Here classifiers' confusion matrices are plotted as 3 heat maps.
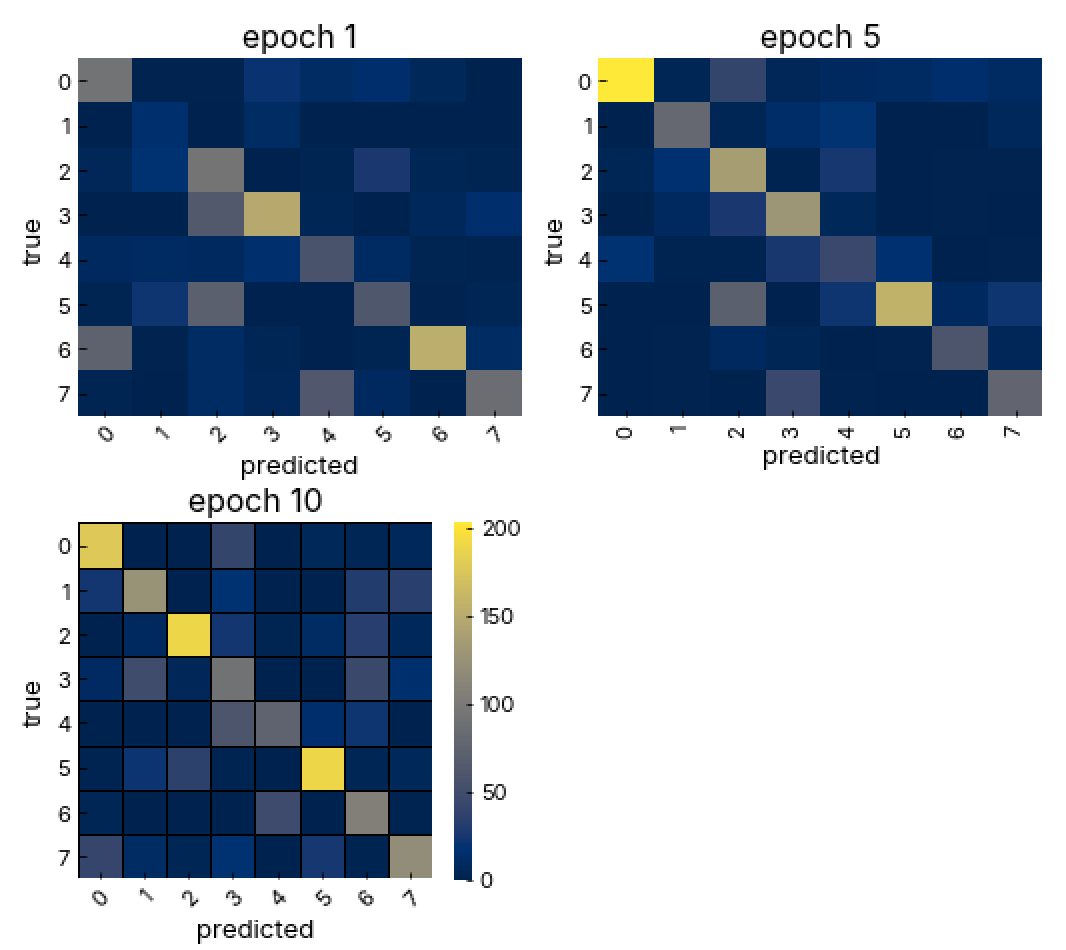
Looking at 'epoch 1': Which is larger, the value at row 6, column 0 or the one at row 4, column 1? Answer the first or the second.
the first
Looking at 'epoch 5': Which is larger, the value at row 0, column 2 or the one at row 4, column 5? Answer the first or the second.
the first
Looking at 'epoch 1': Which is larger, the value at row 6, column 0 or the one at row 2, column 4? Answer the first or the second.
the first
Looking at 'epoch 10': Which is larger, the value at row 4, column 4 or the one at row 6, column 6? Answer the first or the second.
the second
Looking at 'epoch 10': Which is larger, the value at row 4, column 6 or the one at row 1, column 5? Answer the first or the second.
the first
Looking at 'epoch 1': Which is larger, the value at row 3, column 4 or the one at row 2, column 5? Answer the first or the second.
the second
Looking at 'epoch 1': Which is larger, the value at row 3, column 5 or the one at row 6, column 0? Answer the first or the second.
the second
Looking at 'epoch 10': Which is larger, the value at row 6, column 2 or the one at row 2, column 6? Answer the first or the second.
the second
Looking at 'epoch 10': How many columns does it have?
8
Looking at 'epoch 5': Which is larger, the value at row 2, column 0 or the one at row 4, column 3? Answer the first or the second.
the second
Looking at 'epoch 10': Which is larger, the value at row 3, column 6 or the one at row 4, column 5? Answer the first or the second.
the first
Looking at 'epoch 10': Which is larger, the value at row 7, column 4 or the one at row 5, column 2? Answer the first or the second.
the second
